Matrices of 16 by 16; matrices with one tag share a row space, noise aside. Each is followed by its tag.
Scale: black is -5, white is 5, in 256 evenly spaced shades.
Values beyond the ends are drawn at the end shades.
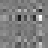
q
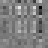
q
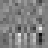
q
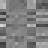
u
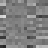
u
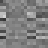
u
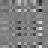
q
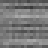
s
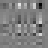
q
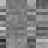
u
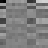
u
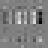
q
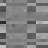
u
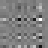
q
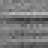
s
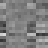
u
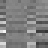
u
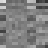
u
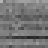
s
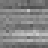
s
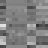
u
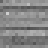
s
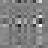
q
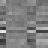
u
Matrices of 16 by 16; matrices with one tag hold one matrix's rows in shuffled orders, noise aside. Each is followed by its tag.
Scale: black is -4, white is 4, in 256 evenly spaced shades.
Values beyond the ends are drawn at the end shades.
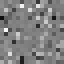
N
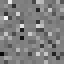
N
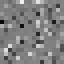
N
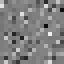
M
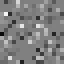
N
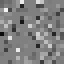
N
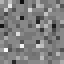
N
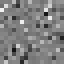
M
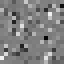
M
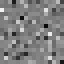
M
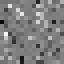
N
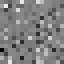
N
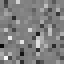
N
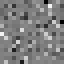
M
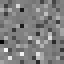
N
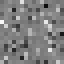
M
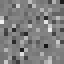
M
